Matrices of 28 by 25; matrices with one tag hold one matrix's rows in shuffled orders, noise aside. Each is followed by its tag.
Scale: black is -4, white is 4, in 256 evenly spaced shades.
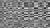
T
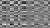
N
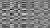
N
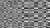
T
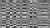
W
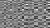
T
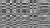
W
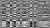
W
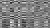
N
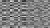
N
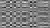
W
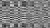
N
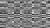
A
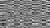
A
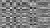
W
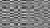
N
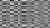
N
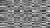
A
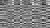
A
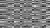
A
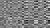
T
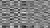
N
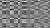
N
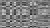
W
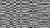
W
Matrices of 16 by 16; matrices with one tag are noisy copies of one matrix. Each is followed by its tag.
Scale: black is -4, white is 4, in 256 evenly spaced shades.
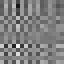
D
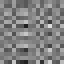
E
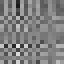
D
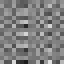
E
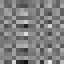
E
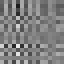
D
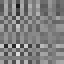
D
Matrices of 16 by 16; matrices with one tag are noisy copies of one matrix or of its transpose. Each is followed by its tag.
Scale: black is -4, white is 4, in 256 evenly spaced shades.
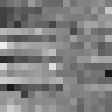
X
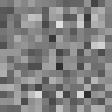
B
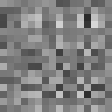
B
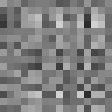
B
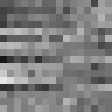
X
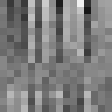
X
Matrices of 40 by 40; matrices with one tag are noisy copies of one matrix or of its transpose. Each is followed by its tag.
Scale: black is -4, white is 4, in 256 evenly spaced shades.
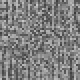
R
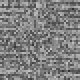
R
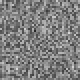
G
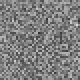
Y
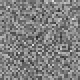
Y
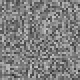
G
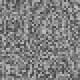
G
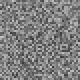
Y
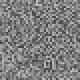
Y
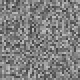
G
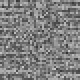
R
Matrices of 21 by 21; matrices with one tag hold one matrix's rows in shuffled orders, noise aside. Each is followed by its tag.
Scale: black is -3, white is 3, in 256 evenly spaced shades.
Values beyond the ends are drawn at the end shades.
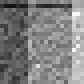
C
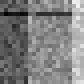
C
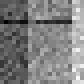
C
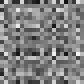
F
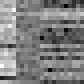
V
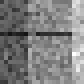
C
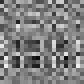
F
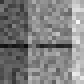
C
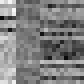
V
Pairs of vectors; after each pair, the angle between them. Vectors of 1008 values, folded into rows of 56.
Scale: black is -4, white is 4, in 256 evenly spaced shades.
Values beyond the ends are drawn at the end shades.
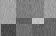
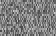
orthogonal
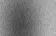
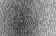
nearly parallel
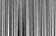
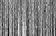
nearly opposite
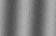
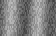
nearly opposite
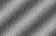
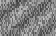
partly opposed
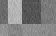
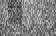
partly opposed
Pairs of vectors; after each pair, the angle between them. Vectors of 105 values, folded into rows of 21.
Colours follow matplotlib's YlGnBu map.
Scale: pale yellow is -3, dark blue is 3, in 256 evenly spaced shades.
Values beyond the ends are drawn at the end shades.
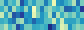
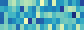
orthogonal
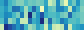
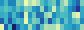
partly aligned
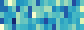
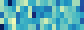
nearly opposite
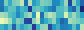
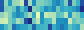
nearly parallel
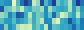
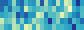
partly aligned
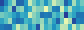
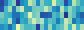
nearly parallel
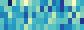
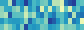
nearly opposite
